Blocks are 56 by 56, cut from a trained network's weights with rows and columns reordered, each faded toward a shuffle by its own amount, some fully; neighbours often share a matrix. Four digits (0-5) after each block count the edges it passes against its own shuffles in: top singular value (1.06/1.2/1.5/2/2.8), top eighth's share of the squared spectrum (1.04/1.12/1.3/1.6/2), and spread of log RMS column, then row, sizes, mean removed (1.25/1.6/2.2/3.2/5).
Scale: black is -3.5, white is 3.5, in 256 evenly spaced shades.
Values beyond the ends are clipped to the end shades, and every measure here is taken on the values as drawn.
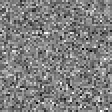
1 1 0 1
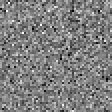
0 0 0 0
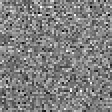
1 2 0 2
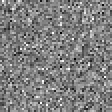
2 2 1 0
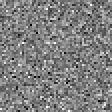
0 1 0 0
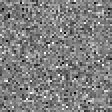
0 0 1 0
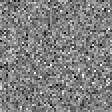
0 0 0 0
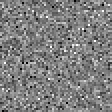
0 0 0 0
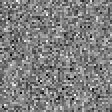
0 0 0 0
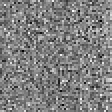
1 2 0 1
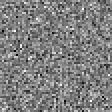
0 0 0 0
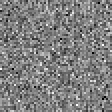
0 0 0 0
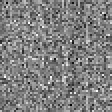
2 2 0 1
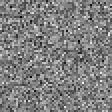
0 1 0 0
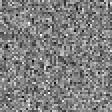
1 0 0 0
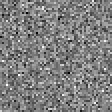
1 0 0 0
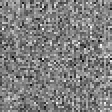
2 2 0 2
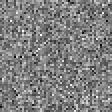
1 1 0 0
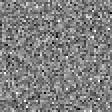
0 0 0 0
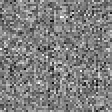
2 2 0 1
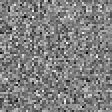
2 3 1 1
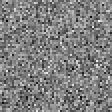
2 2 0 0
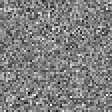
0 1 0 1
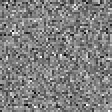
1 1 0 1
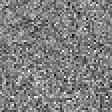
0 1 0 1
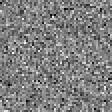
0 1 0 0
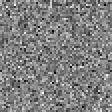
1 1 0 0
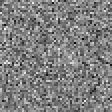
1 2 0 1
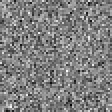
2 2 1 1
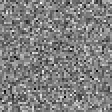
2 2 0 1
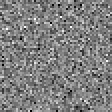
2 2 1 0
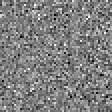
1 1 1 0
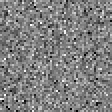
0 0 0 0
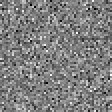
1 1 0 0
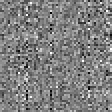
3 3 3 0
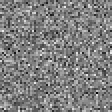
2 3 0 1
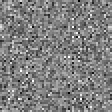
2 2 2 1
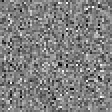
2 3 3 1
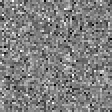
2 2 1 0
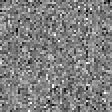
2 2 2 0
